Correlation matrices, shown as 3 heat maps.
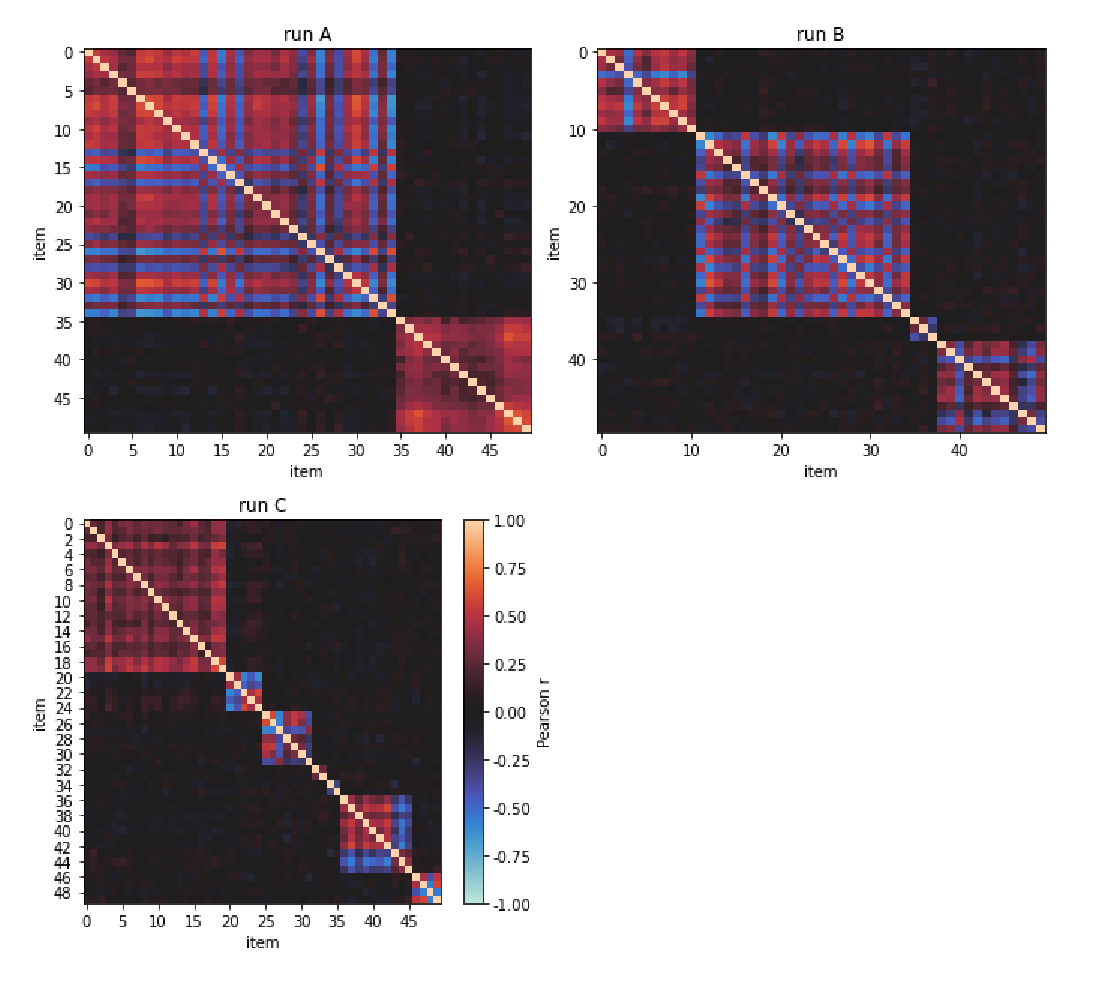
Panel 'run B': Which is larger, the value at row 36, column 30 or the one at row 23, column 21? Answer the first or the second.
the second
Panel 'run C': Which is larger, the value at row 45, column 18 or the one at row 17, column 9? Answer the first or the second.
the second
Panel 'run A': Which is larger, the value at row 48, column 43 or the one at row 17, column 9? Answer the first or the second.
the first
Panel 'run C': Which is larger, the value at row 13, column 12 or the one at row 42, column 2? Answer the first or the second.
the first
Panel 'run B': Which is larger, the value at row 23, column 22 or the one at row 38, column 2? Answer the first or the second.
the second
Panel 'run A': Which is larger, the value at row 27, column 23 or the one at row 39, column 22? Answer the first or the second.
the first
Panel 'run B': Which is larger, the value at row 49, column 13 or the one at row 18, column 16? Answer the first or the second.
the first
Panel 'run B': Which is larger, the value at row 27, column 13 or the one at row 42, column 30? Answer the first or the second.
the first
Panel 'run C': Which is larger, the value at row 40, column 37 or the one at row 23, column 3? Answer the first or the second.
the first
